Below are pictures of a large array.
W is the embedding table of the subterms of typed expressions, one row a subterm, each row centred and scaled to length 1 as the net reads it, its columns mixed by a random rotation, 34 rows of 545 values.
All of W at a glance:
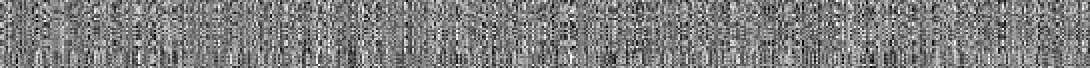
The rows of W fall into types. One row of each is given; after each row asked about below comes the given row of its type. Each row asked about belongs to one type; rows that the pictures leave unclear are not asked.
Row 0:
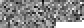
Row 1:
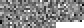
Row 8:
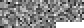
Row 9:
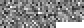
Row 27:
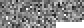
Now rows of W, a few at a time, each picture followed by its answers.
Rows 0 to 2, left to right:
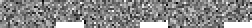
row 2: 8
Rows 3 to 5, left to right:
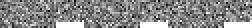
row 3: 8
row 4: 9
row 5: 9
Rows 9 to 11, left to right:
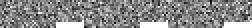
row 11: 0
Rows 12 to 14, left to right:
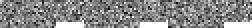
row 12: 0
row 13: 27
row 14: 8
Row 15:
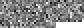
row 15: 1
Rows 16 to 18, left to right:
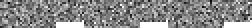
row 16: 8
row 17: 1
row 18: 0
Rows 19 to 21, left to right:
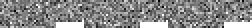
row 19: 1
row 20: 8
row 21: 9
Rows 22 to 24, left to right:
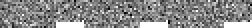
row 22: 8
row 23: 27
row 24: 1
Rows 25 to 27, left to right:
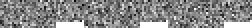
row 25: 1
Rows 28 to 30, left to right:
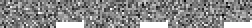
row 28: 9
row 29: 27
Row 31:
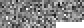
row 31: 27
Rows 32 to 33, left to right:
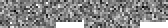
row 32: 1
